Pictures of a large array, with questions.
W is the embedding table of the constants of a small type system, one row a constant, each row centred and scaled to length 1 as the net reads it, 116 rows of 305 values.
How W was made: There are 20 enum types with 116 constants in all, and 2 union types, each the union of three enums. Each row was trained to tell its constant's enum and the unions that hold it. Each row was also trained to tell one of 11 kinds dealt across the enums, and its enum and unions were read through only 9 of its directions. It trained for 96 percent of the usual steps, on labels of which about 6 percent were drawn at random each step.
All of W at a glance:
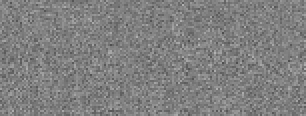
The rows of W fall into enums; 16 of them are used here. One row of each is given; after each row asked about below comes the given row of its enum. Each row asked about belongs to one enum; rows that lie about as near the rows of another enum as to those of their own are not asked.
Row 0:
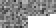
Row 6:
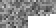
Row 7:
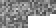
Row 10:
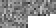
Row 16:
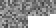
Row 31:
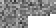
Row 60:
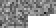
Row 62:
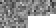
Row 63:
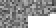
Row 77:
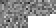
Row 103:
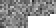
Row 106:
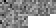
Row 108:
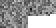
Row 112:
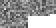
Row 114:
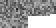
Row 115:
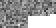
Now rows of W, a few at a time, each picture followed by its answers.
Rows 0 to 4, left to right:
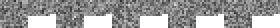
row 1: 63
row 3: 60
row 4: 16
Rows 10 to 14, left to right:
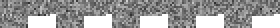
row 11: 7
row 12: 108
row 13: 63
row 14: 115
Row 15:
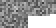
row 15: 16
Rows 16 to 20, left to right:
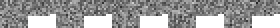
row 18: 62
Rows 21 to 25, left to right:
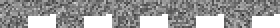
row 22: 7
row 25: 103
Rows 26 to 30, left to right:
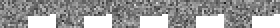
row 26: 115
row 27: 7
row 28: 114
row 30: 112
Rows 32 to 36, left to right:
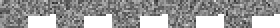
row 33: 62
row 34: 112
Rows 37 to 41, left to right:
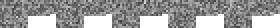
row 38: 108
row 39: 6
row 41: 16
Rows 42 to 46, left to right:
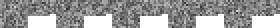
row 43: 62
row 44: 6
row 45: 6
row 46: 62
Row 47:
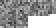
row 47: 6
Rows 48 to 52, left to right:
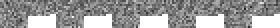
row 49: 108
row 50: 108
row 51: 62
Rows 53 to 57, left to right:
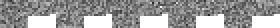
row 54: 7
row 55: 63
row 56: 112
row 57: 114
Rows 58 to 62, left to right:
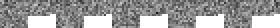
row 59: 103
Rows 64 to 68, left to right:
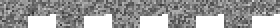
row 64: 115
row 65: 115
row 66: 108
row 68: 62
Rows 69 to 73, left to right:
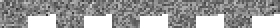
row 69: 0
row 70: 106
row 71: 103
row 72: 16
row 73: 63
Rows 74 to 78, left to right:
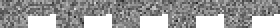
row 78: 114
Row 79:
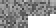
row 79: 6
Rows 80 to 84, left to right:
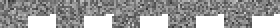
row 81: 63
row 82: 16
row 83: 112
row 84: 60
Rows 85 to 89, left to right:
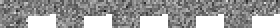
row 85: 0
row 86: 114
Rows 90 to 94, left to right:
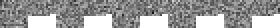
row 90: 60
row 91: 6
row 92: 108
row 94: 112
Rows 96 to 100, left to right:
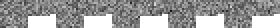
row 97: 114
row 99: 63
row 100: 114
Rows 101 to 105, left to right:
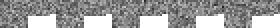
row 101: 112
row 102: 114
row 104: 63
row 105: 108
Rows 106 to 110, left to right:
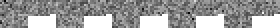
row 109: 112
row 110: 6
